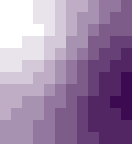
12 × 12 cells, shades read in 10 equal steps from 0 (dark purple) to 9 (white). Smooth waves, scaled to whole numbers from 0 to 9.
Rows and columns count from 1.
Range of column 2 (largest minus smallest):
4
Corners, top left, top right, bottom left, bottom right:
9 3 5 1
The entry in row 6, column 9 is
2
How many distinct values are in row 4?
6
